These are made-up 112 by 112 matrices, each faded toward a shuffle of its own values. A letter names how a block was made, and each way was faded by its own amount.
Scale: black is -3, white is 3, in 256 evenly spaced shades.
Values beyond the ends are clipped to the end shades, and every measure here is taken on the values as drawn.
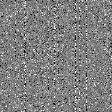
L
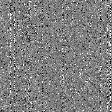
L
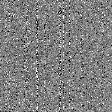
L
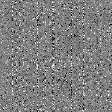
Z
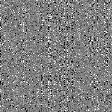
Z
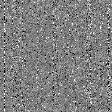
L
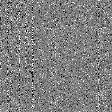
L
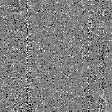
Z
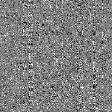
Z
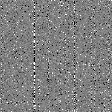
Z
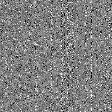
L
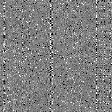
Z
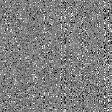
Z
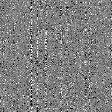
Z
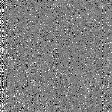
Z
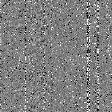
Z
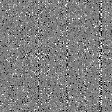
Z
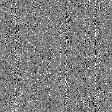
L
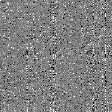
Z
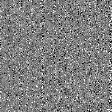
L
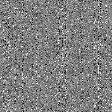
L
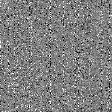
L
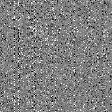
Z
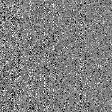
L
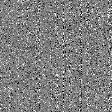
L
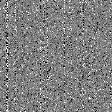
L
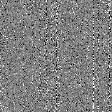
L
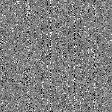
L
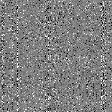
Z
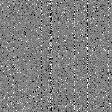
Z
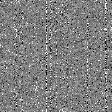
L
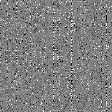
Z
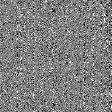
L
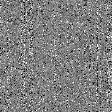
L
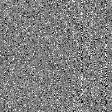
L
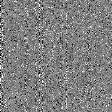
L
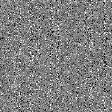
L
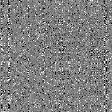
Z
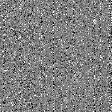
L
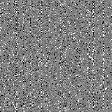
Z
